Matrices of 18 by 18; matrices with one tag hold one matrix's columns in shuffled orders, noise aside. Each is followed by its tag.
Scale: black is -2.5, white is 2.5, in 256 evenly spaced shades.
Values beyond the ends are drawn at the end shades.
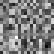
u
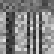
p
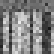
p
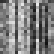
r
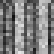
r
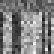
p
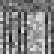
p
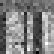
p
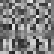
u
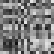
u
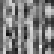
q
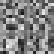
u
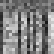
p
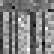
p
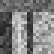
p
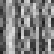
q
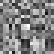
u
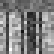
p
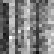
r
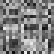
u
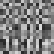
u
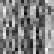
q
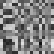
u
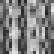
q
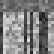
p
